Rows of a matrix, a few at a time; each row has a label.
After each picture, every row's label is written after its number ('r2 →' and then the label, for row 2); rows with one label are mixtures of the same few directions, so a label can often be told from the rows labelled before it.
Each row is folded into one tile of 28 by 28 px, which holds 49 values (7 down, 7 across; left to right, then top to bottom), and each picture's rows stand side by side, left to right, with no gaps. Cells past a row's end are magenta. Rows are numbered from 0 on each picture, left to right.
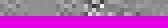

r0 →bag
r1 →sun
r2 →bag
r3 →bag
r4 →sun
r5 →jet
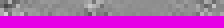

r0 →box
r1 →jet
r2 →jet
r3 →box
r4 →box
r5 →jet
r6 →bag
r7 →bag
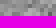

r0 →sun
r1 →jet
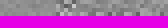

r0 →bag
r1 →box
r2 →bag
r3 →sun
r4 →sun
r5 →jet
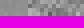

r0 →box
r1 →jet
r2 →jet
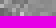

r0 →jet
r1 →sun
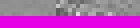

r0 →sun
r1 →jet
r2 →jet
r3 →sun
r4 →bag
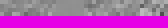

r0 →sun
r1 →jet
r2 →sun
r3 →box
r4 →box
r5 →jet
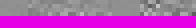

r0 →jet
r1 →jet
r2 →sun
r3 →sun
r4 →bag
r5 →bag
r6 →sun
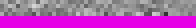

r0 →bag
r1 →box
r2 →jet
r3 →jet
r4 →sun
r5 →sun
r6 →jet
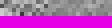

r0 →jet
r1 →bag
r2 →jet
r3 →box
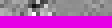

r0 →jet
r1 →box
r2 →sun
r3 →bag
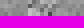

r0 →box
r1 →jet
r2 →jet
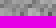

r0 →jet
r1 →jet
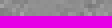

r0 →jet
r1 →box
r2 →sun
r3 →box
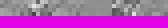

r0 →jet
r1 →box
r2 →jet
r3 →sun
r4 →jet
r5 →sun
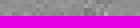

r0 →sun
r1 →bag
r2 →box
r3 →jet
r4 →sun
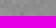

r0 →jet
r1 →box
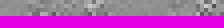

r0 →jet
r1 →sun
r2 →bag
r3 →box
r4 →bag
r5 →box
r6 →box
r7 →bag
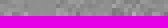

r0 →sun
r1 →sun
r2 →jet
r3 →box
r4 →jet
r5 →sun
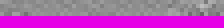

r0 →sun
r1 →bag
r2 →bag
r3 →bag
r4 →bag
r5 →bag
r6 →jet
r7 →box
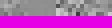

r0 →box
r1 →jet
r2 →jet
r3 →sun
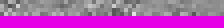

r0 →bag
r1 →sun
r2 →box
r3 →box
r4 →jet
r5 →sun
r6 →sun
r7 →sun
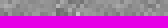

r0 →box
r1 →sun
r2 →jet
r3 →jet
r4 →box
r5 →bag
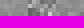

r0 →box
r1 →jet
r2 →sun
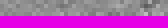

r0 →bag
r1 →bag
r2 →box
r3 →sun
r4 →box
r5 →box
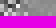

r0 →bag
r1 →jet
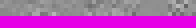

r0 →jet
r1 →sun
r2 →bag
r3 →box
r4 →jet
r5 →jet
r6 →bag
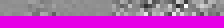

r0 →sun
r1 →sun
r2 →bag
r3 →sun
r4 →bag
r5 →box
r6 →bag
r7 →box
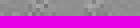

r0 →sun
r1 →bag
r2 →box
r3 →box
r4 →bag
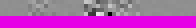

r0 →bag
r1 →bag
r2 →sun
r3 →sun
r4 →bag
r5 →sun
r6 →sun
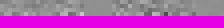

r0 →sun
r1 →box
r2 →sun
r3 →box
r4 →bag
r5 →sun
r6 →sun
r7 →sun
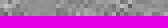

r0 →box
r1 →sun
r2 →jet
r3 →jet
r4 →bag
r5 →sun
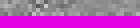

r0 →box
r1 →bag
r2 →box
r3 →sun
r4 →sun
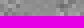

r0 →bag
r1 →bag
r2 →box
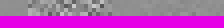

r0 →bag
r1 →jet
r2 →bag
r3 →bag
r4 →box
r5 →box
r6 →sun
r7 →jet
